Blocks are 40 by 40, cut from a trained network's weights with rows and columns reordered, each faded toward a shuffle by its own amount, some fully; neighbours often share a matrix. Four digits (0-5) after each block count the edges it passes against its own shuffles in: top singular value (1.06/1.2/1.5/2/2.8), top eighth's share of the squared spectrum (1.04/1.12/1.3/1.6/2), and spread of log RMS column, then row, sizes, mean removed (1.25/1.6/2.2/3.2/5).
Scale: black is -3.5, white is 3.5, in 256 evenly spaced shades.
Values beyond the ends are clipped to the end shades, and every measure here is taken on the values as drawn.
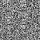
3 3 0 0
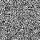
2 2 0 0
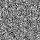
0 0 0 0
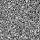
2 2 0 1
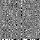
3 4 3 1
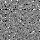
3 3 1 1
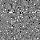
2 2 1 1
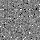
2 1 0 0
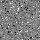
0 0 0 1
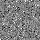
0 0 0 0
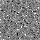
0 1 0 0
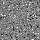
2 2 0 0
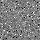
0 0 0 0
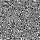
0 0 0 0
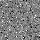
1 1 0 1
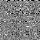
3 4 0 2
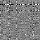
3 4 2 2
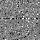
2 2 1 1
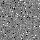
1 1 0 0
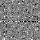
3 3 2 1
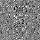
2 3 2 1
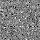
2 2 0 0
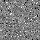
2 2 0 0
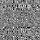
3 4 2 2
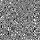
3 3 2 1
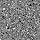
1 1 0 0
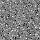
1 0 0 0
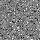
1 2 0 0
